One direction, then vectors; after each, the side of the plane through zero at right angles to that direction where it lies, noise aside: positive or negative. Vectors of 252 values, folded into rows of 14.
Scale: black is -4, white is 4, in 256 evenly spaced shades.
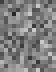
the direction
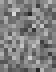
negative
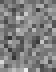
positive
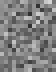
negative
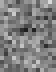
negative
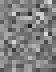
negative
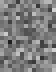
negative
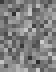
positive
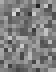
negative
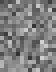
positive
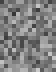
positive
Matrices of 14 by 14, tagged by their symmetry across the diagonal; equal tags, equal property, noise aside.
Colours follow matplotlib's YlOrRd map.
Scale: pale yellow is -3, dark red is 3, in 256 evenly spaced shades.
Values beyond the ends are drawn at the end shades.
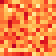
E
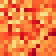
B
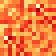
B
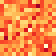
B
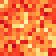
B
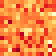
E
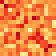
B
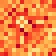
B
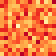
E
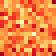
E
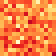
E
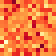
E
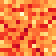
E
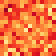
B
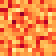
B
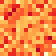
B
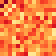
B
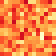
E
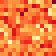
E
